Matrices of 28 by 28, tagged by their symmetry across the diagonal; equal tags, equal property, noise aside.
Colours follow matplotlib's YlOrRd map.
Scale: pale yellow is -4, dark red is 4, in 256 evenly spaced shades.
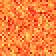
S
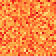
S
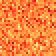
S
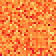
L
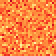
S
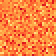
L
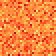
L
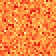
S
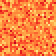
L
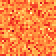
L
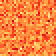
L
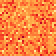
S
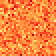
L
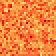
L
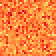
S
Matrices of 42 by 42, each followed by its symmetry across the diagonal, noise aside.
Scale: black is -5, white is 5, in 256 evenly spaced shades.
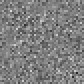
symmetric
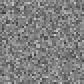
antisymmetric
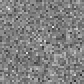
symmetric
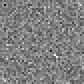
symmetric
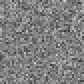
neither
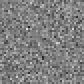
antisymmetric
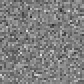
neither
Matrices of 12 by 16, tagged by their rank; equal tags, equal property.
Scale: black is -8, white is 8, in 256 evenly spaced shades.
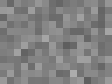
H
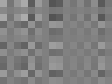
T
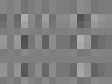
T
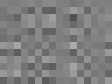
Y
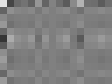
T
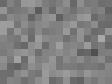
H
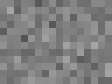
H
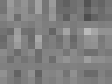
Y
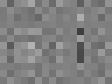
Y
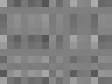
T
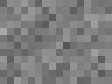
H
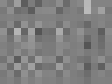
Y
